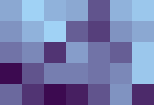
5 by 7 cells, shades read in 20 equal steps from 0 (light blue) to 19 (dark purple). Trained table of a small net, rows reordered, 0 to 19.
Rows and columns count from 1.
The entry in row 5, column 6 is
6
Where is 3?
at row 1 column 3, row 1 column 6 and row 2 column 2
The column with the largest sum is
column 5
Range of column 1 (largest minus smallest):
15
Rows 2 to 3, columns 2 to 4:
3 0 11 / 7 15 5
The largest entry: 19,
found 2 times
